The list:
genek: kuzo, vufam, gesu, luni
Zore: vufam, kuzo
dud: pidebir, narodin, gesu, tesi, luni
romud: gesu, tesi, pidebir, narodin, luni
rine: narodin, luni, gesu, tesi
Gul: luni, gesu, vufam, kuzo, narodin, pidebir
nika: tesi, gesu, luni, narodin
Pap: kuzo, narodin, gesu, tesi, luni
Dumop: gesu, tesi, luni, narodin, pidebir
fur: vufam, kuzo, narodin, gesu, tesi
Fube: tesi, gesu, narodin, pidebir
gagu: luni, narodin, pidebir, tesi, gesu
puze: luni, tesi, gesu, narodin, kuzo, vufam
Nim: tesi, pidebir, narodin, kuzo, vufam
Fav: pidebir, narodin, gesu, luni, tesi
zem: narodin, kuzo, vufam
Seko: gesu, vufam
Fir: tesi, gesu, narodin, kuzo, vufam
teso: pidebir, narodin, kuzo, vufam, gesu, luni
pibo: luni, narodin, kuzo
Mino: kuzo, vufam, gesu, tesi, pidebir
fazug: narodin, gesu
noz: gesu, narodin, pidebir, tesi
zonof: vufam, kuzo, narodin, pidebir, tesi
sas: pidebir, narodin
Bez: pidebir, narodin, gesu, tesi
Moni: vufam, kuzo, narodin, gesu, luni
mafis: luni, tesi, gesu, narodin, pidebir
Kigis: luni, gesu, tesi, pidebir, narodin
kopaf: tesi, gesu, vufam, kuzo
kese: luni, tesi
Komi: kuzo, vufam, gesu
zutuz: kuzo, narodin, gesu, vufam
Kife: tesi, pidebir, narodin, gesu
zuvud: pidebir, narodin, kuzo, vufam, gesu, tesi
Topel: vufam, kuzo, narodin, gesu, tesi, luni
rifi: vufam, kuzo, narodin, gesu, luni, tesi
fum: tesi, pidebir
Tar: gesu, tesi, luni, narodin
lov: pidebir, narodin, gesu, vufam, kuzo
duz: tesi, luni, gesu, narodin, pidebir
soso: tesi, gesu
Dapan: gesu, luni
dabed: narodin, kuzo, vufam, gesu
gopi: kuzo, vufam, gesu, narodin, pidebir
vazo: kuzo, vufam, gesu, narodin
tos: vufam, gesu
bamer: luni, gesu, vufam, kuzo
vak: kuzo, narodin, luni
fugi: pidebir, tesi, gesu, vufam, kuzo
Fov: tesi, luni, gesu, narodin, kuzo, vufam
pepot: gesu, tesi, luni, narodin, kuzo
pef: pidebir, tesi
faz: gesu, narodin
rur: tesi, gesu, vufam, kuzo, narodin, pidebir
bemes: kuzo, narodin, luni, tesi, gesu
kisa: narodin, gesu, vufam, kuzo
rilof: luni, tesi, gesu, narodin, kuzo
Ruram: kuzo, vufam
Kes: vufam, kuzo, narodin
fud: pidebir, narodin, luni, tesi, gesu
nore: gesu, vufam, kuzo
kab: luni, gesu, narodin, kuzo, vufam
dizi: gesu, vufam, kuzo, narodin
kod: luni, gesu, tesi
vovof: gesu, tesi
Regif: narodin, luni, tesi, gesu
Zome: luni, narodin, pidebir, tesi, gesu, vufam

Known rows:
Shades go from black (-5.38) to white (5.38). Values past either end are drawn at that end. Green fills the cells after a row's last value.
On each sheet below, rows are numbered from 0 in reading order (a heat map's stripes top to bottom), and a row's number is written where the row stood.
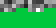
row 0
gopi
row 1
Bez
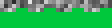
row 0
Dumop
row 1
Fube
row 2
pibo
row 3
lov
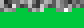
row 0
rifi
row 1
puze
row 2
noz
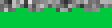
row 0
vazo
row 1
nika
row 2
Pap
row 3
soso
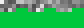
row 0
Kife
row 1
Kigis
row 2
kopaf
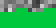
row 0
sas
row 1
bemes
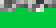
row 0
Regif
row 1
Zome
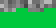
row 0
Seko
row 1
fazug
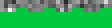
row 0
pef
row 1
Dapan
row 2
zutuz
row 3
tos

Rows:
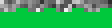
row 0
Fir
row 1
romud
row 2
gagu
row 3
nore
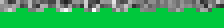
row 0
Nim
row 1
pepot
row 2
zuvud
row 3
Fav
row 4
Fov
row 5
Zore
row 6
faz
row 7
Topel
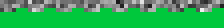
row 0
vak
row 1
rur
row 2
Tar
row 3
kod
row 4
fur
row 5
rilof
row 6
Moni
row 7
Mino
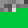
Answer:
bamer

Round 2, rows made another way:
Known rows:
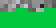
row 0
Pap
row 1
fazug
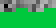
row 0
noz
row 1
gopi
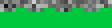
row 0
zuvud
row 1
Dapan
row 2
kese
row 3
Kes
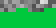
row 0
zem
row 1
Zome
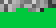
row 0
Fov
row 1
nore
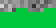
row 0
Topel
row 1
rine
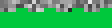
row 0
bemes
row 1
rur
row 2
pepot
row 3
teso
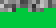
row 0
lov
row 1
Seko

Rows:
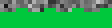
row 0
vovof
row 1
fugi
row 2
sas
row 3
gagu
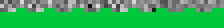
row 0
fum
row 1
Fube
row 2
Ruram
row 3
faz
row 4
duz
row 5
pibo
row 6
mafis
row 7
Gul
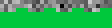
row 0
Fir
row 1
zonof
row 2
Fav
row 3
dabed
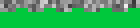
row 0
fur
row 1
zutuz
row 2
Regif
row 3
Moni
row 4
vazo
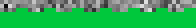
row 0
romud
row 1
kisa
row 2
rifi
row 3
Kigis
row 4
vak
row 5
kopaf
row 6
Nim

